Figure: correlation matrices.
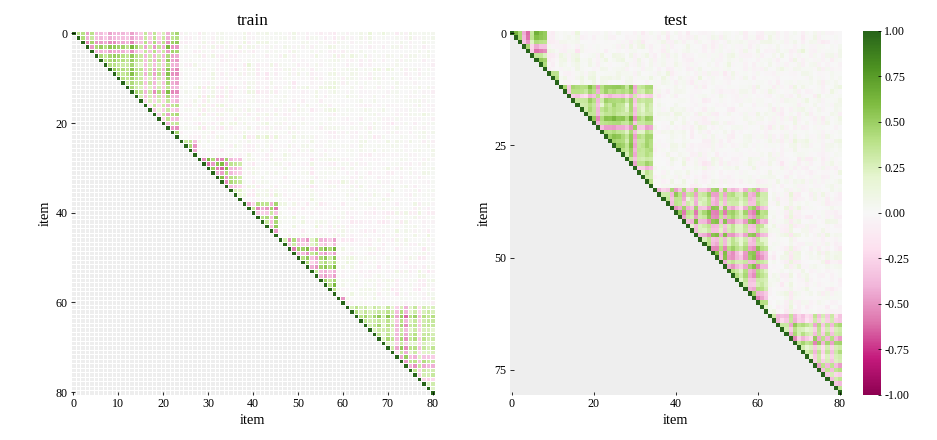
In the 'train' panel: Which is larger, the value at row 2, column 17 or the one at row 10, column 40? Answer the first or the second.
the second
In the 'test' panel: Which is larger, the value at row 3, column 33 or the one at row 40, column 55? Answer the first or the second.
the second
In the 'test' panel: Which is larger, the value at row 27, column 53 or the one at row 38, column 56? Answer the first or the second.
the second
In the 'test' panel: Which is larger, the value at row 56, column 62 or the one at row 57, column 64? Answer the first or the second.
the first
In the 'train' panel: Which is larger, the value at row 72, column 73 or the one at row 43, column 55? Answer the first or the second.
the second
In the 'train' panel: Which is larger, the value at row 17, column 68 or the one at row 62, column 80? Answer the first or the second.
the second
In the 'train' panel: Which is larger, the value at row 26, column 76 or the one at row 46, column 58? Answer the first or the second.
the first
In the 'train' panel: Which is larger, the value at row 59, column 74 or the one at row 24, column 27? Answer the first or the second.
the first
